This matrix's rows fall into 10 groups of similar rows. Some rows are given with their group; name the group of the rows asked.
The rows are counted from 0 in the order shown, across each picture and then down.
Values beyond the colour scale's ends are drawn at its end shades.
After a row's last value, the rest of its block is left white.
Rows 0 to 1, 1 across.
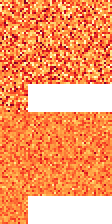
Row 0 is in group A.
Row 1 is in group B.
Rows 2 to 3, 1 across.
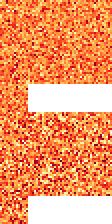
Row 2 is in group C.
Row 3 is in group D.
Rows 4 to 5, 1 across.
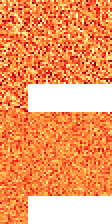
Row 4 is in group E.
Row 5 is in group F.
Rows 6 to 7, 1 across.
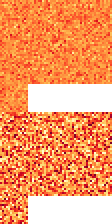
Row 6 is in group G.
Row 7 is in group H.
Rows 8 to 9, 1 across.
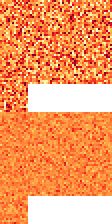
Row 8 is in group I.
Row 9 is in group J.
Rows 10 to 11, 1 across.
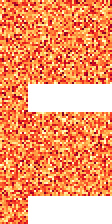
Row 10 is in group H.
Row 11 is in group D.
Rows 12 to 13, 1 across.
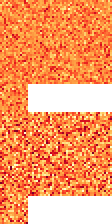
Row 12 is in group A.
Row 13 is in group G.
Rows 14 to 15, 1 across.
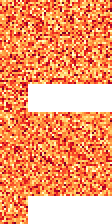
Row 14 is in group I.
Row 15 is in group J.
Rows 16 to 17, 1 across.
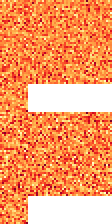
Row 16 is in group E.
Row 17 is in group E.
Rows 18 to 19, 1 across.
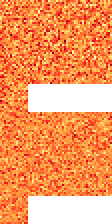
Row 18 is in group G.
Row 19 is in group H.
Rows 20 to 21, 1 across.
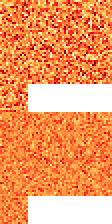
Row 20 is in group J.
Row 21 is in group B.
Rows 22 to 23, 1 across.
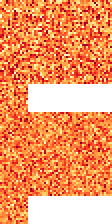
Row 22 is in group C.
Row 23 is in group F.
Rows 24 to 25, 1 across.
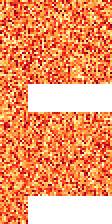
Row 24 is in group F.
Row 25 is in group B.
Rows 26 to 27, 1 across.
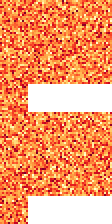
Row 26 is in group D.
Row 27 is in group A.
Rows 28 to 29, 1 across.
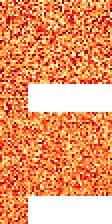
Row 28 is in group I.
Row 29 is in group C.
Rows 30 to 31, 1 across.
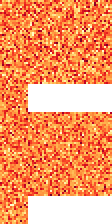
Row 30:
B
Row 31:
F
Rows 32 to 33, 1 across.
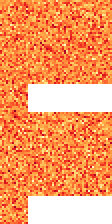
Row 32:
J
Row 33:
H
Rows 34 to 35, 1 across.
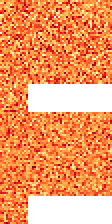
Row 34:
J
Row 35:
I
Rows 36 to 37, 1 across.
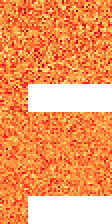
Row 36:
D
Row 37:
A
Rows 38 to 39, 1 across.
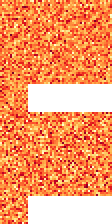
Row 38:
G
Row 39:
H
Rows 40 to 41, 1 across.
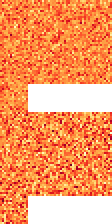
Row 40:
G
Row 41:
I
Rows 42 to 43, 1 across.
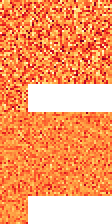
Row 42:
B
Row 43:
E
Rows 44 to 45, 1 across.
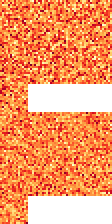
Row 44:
G
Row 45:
E
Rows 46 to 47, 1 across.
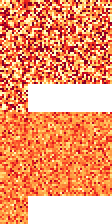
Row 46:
B
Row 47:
F
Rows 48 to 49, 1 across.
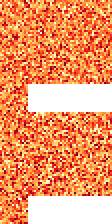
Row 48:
A
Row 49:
D
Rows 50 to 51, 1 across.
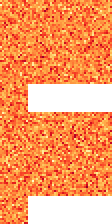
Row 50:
A
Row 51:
H
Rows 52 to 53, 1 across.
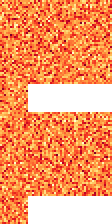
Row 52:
G
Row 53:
B
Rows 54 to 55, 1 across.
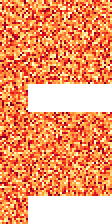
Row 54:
A
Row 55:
F
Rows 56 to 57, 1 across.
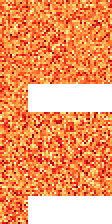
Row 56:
G
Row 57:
B
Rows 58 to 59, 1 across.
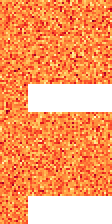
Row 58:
I
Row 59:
C
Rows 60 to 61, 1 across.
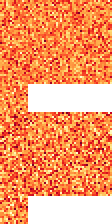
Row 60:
F
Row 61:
F
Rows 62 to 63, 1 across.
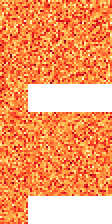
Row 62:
G
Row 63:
H
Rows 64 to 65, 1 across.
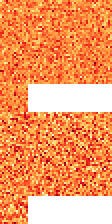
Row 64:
C
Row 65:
J
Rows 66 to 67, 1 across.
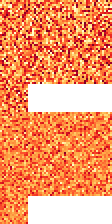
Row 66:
B
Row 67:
G
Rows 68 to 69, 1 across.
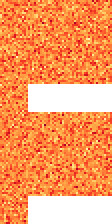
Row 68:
H
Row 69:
I
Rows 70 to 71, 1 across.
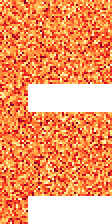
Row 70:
A
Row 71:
D
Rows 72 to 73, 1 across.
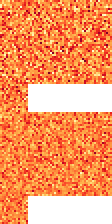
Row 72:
B
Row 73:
B
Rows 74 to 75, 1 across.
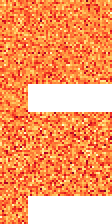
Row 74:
E
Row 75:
H
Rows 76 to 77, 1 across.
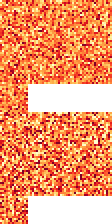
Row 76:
C
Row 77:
C
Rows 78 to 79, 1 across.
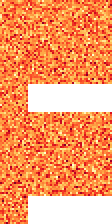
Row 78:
H
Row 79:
I
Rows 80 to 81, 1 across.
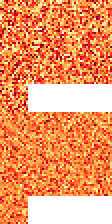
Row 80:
C
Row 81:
A
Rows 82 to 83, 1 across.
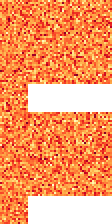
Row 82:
I
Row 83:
B
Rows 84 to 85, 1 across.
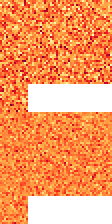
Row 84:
A
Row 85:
J
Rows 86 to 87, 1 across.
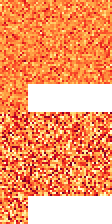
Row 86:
A
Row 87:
F
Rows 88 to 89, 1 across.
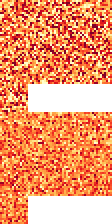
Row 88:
J
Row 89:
C
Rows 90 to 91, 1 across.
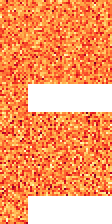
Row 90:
C
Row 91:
E
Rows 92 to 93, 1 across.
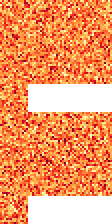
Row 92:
A
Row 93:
J
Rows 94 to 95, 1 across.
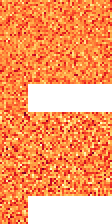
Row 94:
I
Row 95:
A
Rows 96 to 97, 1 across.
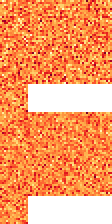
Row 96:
E
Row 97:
E
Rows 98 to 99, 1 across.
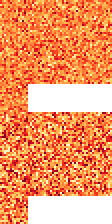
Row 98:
D
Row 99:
F
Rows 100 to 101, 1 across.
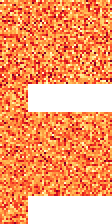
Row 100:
E
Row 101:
J
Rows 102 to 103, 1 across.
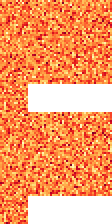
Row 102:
I
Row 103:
I
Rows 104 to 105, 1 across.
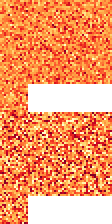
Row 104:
J
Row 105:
H
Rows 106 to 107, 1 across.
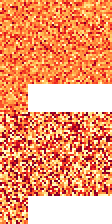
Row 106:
J
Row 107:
F
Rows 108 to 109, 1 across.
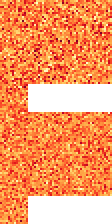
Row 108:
D
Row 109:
F
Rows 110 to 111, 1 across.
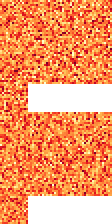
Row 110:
I
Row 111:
B
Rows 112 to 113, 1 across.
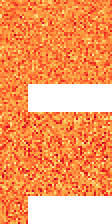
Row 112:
H
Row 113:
B
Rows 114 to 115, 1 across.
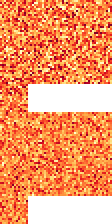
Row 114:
D
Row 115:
C
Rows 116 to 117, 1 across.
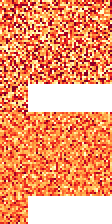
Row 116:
H
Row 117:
A
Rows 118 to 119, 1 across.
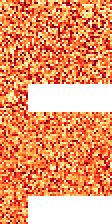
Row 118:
J
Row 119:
A
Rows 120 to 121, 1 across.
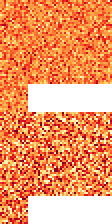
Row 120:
F
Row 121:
D
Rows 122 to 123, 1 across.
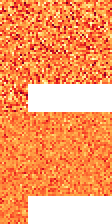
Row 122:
J
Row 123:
A
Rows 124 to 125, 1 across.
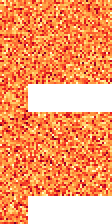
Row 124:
E
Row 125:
J
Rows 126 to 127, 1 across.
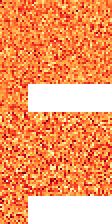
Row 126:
D
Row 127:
A
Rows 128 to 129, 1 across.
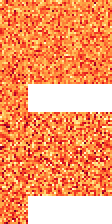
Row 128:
C
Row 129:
B
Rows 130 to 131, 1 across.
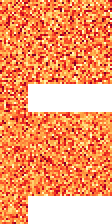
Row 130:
I
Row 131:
J
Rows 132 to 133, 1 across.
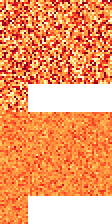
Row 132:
F
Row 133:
H
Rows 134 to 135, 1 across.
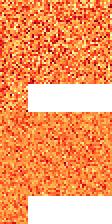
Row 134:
G
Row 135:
J
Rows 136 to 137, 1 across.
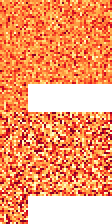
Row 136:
I
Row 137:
I
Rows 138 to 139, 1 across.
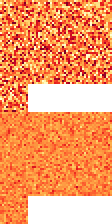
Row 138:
J
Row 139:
I
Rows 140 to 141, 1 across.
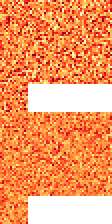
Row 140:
I
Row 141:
G
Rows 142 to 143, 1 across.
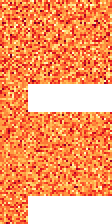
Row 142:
G
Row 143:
I
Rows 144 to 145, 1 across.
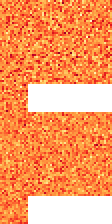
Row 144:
I
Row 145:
D
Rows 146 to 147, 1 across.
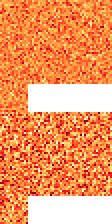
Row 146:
J
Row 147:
G
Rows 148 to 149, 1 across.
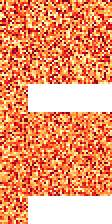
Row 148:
F
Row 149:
F
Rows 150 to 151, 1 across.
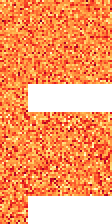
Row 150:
E
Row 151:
A
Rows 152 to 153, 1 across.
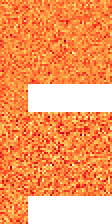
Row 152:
G
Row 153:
G
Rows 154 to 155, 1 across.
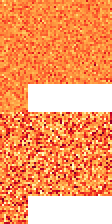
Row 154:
E
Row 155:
I
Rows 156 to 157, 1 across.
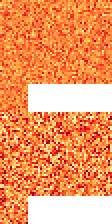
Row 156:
B
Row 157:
G
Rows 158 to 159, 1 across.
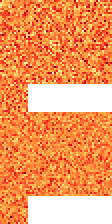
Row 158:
B
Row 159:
A
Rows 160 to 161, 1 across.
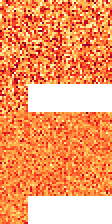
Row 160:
C
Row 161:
E
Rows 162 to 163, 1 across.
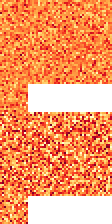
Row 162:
J
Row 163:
G
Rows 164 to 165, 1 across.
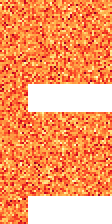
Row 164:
A
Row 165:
D
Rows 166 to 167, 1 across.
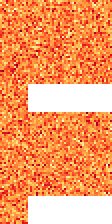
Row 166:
C
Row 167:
E
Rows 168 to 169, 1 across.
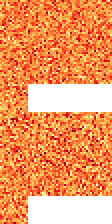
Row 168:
F
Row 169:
J
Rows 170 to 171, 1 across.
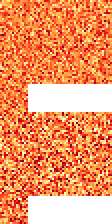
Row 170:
B
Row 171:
D
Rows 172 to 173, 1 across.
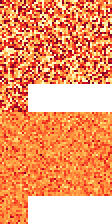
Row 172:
D
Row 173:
A
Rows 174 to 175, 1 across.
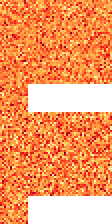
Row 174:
A
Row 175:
G
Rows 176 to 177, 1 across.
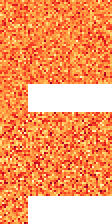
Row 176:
F
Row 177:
H
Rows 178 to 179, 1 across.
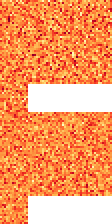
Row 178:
I
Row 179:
H
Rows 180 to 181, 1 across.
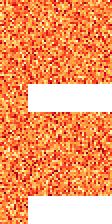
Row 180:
F
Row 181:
F
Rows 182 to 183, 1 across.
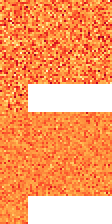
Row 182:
F
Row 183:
E
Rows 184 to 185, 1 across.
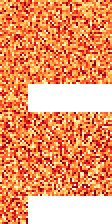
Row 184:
J
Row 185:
B
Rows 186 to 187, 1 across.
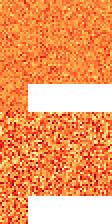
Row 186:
A
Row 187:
C
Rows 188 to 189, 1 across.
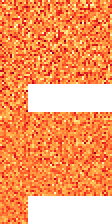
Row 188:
G
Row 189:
B
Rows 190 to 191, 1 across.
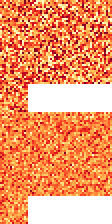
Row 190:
D
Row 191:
G
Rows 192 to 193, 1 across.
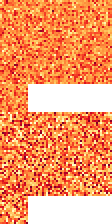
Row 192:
C
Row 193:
E
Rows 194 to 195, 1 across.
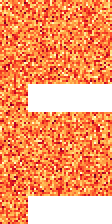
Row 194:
A
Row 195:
C
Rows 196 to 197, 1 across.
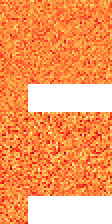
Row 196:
G
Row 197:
G
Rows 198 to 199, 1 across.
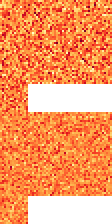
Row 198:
B
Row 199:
G
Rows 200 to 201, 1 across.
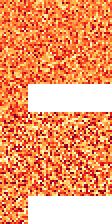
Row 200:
D
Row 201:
H
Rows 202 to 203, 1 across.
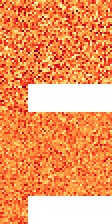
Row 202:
D
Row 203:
D
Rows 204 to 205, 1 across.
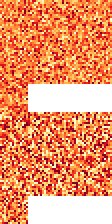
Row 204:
D
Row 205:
B
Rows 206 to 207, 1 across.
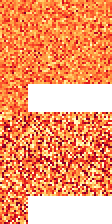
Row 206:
D
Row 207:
B
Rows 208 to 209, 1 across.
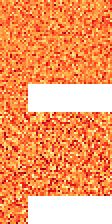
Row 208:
I
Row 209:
A
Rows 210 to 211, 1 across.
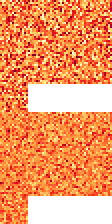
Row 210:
I
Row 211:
I
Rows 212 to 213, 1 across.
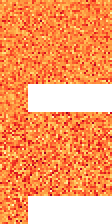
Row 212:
E
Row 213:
F
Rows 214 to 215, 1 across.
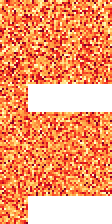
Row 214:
C
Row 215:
E
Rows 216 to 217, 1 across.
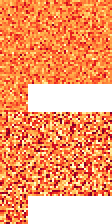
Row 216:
J
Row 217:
I
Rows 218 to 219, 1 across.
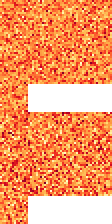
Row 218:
H
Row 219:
F
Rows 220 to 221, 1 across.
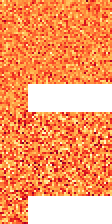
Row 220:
E
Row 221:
D
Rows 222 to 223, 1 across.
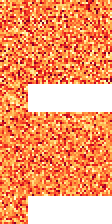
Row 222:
E
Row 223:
J
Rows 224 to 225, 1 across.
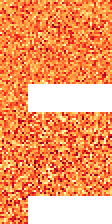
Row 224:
J
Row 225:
D
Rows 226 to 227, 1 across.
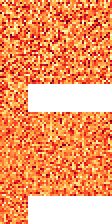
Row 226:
G
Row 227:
I
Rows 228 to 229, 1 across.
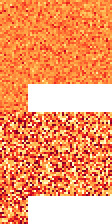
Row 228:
J
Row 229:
D
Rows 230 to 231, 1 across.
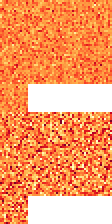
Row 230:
C
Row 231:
I
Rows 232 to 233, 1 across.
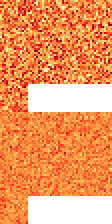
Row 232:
D
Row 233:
G
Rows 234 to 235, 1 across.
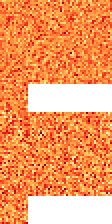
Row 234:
I
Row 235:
E
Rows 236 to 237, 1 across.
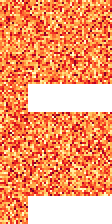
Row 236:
I
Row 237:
F
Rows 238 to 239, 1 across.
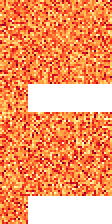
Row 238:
F
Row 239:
B
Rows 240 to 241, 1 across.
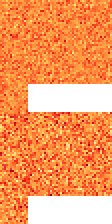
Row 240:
G
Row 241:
F
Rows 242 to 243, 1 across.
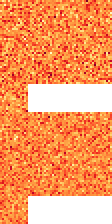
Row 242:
E
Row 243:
G
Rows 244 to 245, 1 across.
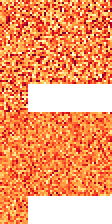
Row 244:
I
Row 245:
F
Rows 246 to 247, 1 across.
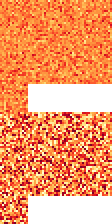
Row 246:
I
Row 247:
J
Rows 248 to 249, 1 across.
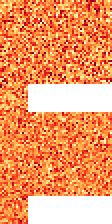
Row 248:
E
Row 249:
D
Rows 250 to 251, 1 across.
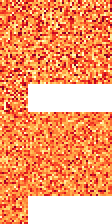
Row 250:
I
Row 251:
H
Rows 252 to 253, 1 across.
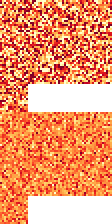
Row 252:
D
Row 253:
B
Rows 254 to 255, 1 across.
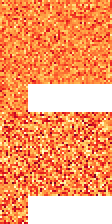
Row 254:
G
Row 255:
H
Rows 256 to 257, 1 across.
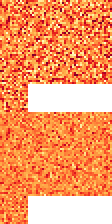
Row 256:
I
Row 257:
I
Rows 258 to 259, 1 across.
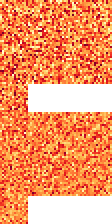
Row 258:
C
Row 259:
G
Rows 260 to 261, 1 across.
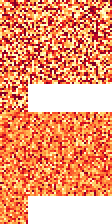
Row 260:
H
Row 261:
B
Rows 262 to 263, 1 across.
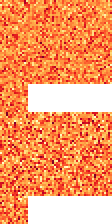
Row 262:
A
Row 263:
C
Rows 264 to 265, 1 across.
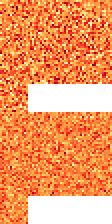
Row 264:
J
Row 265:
G
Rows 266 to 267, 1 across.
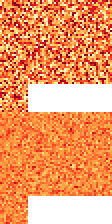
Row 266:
H
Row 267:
I
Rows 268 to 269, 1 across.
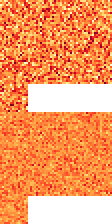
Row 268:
A
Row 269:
E
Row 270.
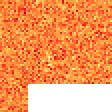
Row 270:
D
